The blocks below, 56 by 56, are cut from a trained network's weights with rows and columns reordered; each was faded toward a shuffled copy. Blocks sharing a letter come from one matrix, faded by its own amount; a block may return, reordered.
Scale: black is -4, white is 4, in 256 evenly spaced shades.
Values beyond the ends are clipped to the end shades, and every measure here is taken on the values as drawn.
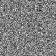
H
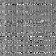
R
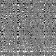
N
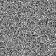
H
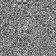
H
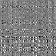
R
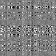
R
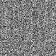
H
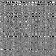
R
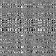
R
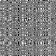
R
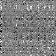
N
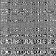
R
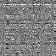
N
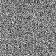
H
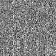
H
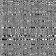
R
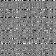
R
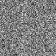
H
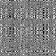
R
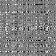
R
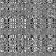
R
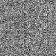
H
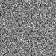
H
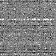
N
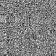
H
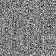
H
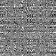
N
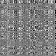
R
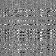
R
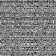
N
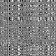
R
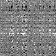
N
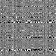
R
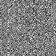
H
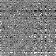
N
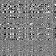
R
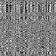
R
